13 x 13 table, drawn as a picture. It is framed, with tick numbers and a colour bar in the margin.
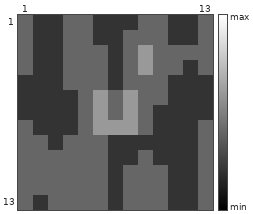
The bottom left is the calmest part. The centre is the ninth with the highest average. An odd patch, higher than its surroundings, sits in the centre. The centre is the roughest part. Stripes running up and down repeat 3 times from left to right. Overall the values sit about 30% of the way up the scale.
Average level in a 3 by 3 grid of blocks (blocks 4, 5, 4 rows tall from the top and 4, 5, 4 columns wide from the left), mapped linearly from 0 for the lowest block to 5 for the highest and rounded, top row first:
2 3 3 | 0 5 0 | 4 3 1
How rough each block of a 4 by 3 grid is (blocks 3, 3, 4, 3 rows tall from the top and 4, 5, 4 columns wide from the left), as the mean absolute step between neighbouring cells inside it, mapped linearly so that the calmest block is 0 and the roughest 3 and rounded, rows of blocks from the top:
1 2 1
1 3 1
1 3 0
0 1 1
